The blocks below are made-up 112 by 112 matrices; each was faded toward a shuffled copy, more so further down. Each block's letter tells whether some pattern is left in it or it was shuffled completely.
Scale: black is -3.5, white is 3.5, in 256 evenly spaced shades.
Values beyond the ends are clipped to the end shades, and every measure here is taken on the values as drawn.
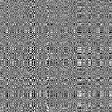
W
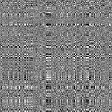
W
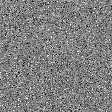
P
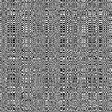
W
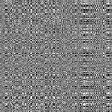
W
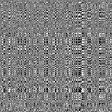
W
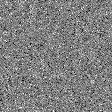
P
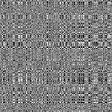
W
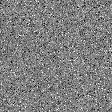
P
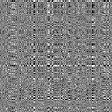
W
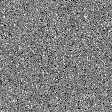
P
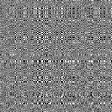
W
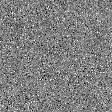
P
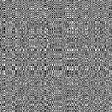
W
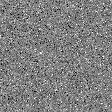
P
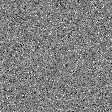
P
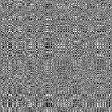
W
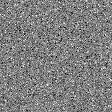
P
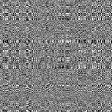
W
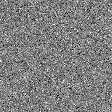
P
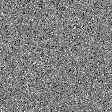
P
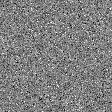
P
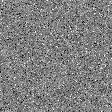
P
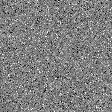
P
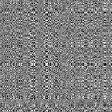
W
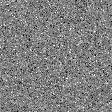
P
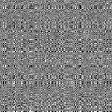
W
